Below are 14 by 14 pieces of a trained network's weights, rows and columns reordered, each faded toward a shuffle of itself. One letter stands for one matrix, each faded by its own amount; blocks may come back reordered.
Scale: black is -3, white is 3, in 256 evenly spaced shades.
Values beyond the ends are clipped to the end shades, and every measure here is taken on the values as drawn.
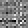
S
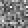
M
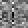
S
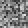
M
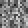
M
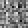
S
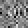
S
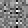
S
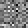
S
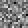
M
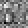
S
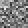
M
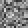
M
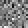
S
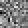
S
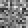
M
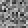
M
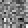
S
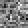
S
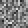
M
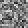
M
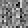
S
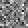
M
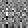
S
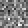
M
